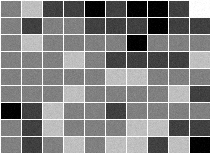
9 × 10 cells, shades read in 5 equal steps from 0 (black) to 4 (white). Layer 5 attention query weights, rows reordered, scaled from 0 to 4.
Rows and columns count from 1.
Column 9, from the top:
1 1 2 1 2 3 2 1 3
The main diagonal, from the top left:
2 1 2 3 2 2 2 3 3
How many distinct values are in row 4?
3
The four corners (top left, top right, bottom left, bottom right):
2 4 2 0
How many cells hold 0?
7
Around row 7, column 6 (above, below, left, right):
2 2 2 2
